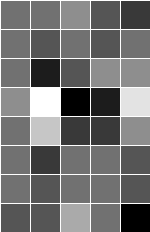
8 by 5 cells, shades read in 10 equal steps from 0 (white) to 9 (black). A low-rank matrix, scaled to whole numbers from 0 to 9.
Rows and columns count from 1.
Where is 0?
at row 4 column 2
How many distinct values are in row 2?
2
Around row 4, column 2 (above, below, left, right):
8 2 4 9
